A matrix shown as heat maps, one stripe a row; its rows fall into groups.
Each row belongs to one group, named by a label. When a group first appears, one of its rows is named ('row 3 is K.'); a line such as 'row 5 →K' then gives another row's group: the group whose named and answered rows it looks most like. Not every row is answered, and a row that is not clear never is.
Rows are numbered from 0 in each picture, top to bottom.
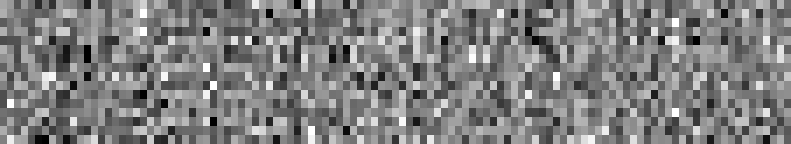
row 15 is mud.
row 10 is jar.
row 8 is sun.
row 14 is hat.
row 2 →sun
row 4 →sun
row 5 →hat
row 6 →hat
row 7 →jar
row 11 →mud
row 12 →sun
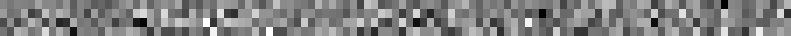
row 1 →hat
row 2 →jar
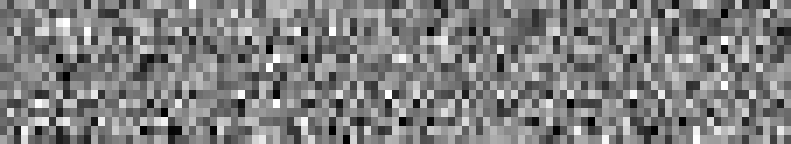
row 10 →mud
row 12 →mud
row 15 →hat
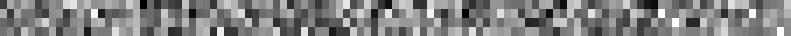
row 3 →hat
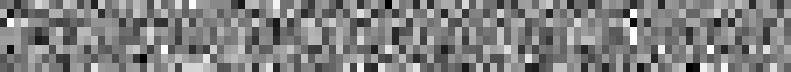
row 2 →mud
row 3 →mud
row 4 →mud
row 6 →jar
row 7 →sun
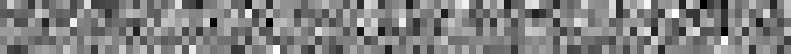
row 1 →sun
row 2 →jar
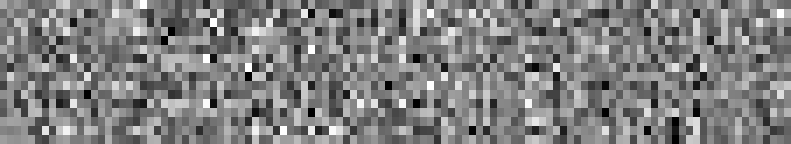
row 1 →hat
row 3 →hat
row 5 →hat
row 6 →jar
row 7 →sun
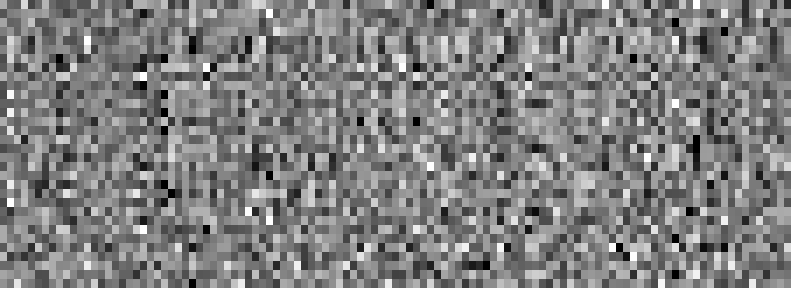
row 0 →hat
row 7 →jar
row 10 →mud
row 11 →sun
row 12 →mud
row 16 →sun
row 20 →mud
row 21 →hat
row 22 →mud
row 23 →sun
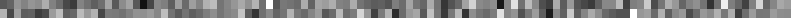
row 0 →jar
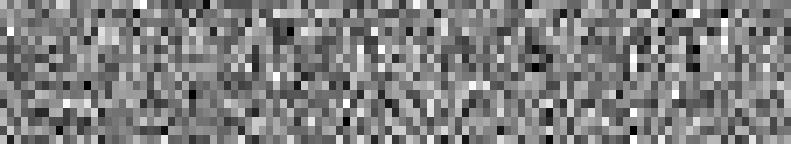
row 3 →mud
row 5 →sun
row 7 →sun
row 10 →sun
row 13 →hat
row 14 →mud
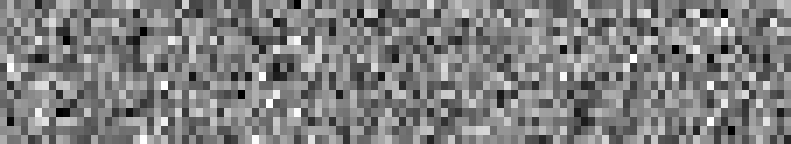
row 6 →mud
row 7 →mud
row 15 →hat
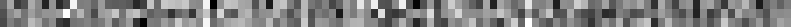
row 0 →jar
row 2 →jar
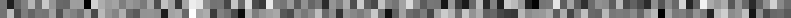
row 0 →sun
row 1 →mud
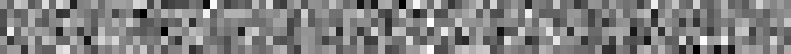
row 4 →sun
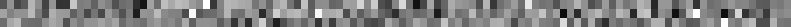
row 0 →jar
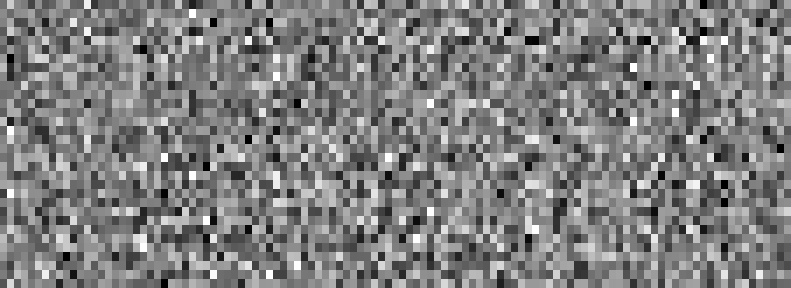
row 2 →jar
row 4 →sun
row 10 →sun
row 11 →hat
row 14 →mud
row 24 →jar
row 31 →mud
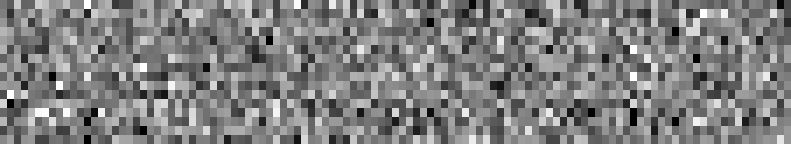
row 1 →sun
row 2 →hat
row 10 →mud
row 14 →jar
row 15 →hat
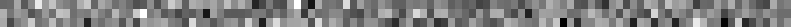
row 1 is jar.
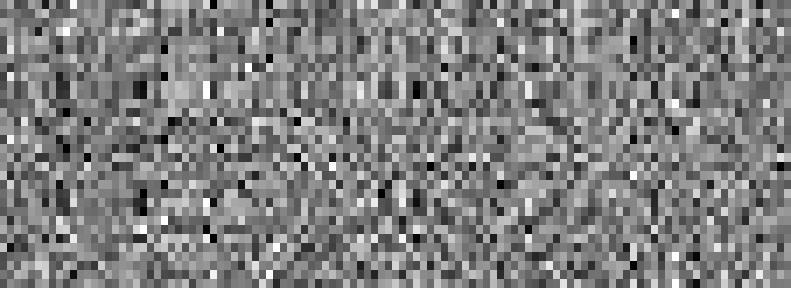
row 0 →jar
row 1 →sun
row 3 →hat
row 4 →mud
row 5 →mud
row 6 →jar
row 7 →sun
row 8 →mud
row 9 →jar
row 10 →jar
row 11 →sun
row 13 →hat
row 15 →mud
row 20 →mud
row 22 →jar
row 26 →jar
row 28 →sun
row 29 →mud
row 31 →sun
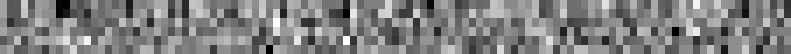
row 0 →hat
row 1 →hat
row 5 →jar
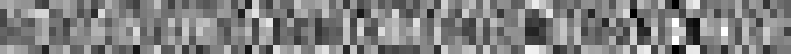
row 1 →mud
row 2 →sun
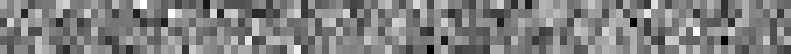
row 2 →mud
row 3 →hat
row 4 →sun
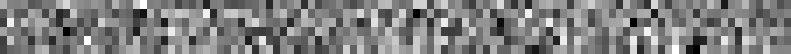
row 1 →jar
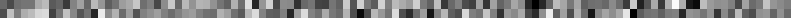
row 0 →sun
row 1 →mud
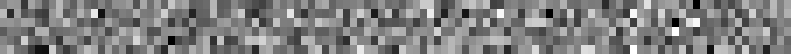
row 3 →sun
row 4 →hat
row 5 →mud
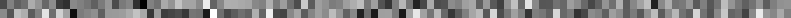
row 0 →jar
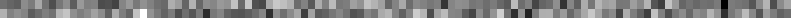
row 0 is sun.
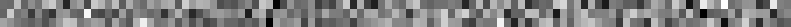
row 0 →sun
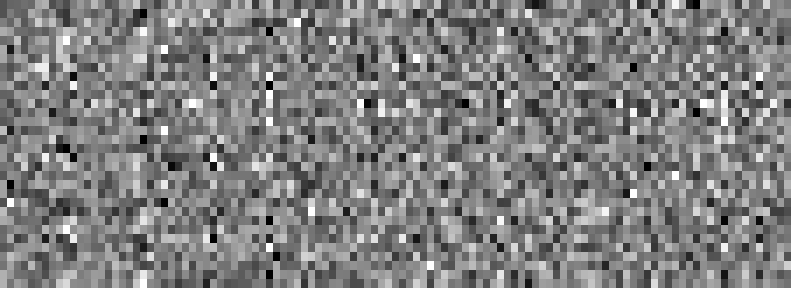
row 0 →sun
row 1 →jar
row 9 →jar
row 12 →sun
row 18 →hat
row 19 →sun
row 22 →mud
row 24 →jar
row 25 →hat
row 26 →jar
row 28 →mud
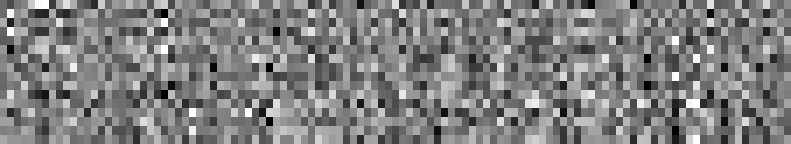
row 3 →mud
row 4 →sun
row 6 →hat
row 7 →jar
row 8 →sun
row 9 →hat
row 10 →mud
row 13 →jar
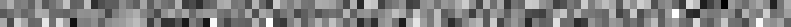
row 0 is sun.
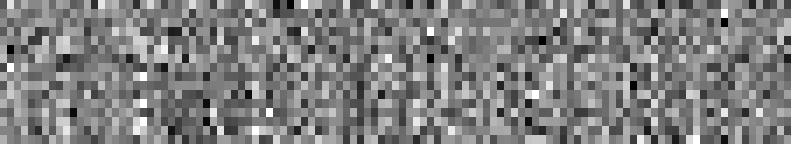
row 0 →mud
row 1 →sun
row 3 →hat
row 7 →mud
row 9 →mud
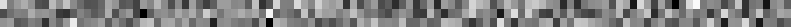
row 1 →jar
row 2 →jar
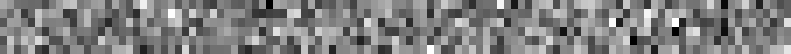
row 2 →sun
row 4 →mud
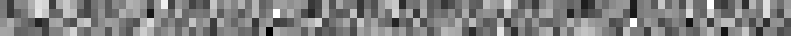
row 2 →mud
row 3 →jar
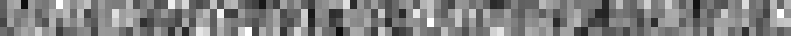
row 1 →hat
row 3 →hat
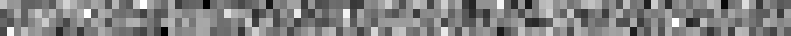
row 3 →mud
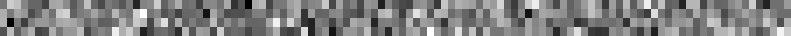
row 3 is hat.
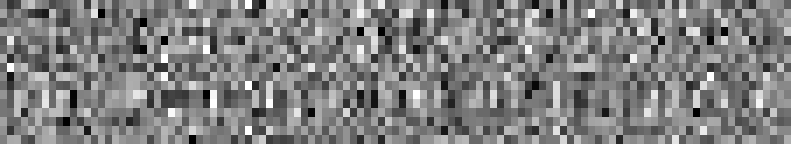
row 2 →jar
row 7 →mud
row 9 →sun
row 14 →sun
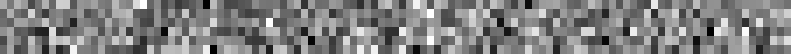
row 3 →mud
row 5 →jar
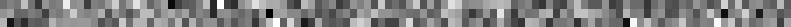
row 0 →hat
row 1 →jar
